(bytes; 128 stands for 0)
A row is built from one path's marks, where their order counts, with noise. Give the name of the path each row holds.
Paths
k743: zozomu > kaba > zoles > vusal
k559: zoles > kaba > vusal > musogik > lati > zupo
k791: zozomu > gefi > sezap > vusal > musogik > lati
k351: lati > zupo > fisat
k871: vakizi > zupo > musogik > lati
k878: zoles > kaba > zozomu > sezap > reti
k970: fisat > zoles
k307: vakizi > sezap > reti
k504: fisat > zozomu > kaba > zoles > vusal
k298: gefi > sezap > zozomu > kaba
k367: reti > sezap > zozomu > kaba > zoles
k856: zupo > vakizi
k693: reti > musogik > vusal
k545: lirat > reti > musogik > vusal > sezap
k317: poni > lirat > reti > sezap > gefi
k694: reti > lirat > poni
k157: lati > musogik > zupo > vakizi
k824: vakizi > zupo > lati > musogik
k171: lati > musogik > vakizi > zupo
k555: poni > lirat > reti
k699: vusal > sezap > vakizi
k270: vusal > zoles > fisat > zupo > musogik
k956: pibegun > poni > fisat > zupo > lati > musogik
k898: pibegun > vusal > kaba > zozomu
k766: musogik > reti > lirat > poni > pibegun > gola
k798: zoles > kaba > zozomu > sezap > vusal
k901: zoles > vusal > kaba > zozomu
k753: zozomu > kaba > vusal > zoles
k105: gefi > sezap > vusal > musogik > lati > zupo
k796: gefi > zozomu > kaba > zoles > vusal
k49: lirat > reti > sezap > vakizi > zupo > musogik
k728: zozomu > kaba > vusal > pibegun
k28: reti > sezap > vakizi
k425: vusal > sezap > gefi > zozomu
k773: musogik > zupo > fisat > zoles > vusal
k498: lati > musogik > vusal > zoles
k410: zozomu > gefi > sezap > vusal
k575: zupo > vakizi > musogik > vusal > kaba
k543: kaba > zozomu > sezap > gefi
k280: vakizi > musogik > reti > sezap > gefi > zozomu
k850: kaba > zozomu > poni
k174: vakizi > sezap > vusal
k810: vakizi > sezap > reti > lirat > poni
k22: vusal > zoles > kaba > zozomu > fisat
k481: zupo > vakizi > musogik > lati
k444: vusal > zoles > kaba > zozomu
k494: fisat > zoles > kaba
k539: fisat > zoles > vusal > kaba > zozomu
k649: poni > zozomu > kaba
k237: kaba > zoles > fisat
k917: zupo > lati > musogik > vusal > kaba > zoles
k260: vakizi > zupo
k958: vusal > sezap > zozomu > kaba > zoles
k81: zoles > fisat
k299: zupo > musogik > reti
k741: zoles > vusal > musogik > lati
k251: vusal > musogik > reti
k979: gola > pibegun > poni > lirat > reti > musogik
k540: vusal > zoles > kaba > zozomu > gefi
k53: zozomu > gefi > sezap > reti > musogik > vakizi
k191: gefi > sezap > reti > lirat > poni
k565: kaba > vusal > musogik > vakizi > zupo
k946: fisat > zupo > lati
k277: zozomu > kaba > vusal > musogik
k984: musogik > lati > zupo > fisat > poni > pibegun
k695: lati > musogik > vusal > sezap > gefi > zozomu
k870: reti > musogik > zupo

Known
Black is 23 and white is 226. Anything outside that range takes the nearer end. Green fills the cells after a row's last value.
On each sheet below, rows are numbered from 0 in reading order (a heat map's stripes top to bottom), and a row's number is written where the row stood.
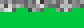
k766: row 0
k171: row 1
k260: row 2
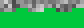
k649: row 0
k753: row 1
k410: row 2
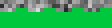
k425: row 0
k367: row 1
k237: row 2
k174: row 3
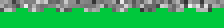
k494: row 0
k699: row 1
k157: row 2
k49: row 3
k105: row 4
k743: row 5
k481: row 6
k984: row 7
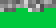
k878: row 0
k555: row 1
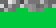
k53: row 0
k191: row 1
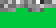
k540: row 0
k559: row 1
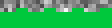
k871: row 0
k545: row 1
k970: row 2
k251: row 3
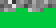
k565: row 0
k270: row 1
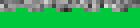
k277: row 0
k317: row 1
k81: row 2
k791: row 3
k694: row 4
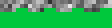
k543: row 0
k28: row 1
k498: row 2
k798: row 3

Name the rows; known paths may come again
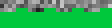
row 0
k444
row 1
k81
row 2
k174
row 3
k298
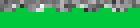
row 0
k695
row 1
k917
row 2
k504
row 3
k743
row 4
k824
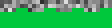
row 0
k280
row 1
k575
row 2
k856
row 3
k871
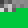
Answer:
k307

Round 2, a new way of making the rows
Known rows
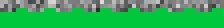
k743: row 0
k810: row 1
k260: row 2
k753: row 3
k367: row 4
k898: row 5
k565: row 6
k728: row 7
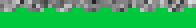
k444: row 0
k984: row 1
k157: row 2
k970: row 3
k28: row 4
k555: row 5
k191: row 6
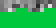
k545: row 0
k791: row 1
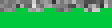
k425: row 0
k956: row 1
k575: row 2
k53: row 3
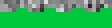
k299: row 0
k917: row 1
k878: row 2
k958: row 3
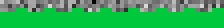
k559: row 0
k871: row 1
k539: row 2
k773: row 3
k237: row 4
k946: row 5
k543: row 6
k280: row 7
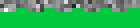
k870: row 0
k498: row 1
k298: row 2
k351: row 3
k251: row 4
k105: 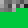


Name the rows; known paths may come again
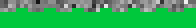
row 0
k856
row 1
k970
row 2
k699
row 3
k791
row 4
k695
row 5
k444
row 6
k277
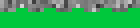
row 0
k481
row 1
k351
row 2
k741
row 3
k693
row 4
k901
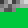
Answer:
k694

